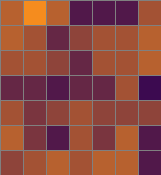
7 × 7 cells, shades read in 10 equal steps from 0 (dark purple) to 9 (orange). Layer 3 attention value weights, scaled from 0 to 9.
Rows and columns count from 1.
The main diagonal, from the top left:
6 5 4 2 4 6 1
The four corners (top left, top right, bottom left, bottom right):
6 5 4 1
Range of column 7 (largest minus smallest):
6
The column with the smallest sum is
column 7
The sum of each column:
34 32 24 24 26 32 23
